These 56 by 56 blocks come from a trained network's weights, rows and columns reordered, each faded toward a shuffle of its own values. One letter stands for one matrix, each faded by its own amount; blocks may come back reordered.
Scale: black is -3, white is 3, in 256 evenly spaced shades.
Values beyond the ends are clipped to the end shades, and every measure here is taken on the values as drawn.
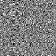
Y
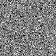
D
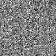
D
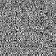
Y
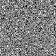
D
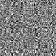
Y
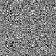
Y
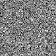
D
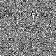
D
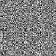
Y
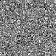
D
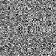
Y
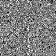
D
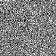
D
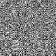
Y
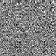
Y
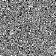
D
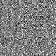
D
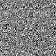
Y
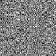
Y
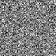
Y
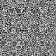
Y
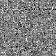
D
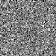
D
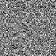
Y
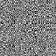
Y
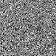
D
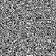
Y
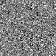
D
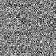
Y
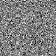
D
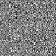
Y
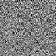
Y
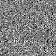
D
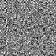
Y
